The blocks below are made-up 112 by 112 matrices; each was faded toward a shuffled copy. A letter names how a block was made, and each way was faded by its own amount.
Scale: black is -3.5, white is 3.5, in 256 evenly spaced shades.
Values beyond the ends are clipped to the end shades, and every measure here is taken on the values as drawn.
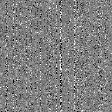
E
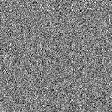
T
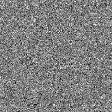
T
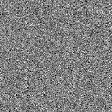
T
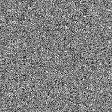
T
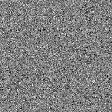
T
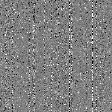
E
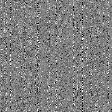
E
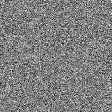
T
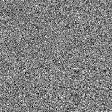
T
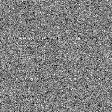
T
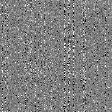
E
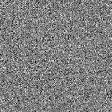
T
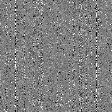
E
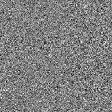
T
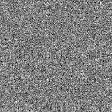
T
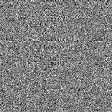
T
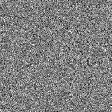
T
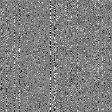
E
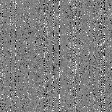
E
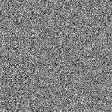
T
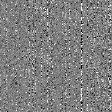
E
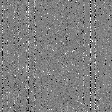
E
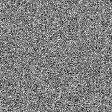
T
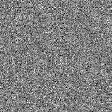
T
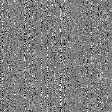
E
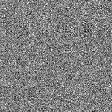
T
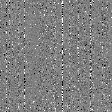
E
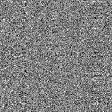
T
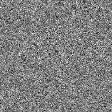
T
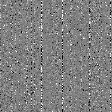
E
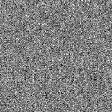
T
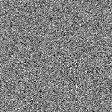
T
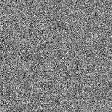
T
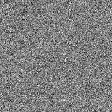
T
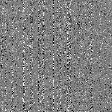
E
